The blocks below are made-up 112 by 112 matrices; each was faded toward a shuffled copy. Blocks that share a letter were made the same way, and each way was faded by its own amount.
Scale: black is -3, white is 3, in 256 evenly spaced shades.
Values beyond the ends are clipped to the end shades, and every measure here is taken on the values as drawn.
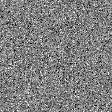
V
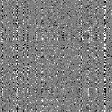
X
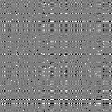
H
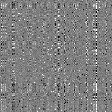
X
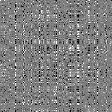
X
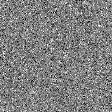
V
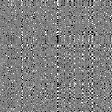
X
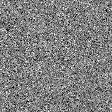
V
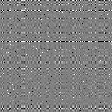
H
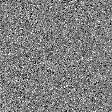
V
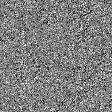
V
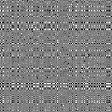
H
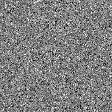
V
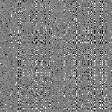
X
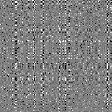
X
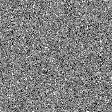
V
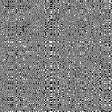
X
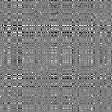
H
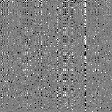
X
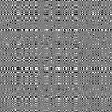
H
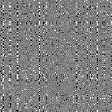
X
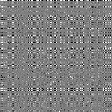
H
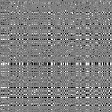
H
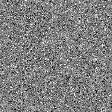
V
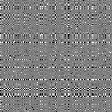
H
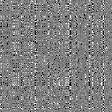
X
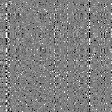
X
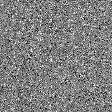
V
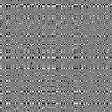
H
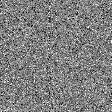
V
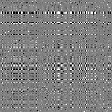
H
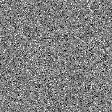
V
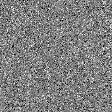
V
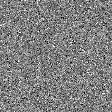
V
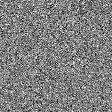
V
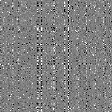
X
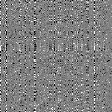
X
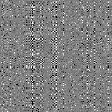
X
